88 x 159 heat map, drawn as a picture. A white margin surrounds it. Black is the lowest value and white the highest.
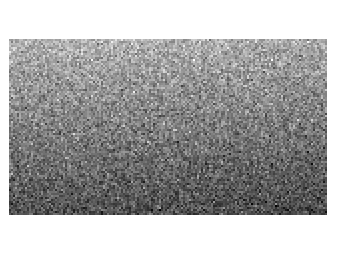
Average level on the scale: 50%. Histogram: bell-shaped. Slope: up to the top.
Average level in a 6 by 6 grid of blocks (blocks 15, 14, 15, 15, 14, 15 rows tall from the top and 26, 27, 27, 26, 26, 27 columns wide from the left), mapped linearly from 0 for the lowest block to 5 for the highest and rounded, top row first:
555554
444444
333333
222222
111111
000000
